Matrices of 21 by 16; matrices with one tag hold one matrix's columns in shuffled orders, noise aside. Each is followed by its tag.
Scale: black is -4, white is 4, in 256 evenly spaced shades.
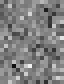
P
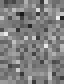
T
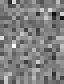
T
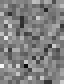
P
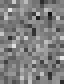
T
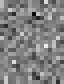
T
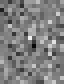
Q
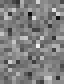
T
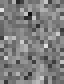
T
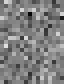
T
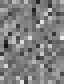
Q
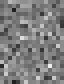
P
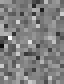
Q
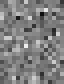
T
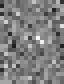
Q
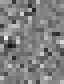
Q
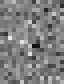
Q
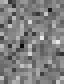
Q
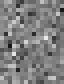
Q
